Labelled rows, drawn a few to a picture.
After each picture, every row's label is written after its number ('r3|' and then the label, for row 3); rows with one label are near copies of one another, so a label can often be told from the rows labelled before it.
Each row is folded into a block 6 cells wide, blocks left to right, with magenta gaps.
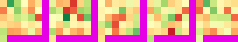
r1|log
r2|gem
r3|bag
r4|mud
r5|log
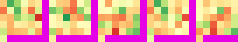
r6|log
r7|gem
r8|bag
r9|log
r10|bag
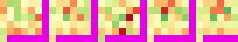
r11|log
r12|gem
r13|mud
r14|gem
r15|gem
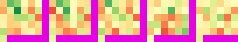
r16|log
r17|log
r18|log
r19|bag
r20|mud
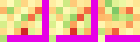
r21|mud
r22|mud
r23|log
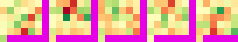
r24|mud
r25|gem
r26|log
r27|gem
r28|bag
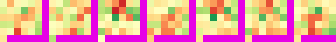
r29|bag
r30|mud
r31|gem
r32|bag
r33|gem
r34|gem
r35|bag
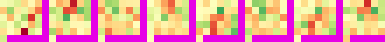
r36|mud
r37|gem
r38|log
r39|gem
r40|bag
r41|log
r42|bag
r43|gem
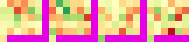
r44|gem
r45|log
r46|mud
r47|mud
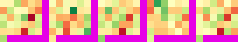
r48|mud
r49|bag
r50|mud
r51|log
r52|mud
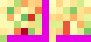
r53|mud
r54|bag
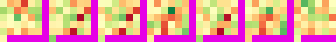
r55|gem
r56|mud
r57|mud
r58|bag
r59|mud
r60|bag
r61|log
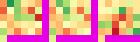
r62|log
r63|log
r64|bag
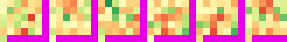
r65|mud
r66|gem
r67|log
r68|bag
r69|bag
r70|gem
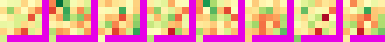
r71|mud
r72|log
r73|bag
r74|mud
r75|log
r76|bag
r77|mud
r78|bag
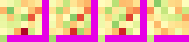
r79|mud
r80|mud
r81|mud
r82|log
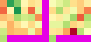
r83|log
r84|mud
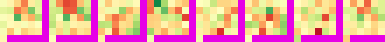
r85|gem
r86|gem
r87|bag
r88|log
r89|mud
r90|bag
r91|mud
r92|gem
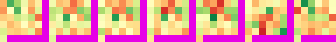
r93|log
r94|gem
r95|gem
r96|gem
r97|gem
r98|bag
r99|log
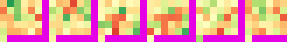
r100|log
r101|gem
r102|bag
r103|bag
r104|mud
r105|log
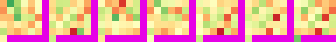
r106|log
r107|mud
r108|gem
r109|log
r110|mud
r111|mud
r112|mud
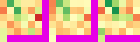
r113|log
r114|log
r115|log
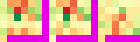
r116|gem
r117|gem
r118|bag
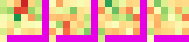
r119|gem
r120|bag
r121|log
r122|log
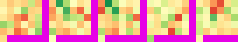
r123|bag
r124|log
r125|log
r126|mud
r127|gem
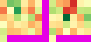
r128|log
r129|gem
